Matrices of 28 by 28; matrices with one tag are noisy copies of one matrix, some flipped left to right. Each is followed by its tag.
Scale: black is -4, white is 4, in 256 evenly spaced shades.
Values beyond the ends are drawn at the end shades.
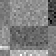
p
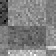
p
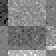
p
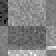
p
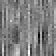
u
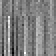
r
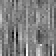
u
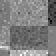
p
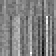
r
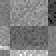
p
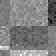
p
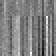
r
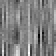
u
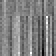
r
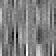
u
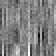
u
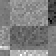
p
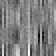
u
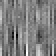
u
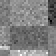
p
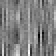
u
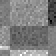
p
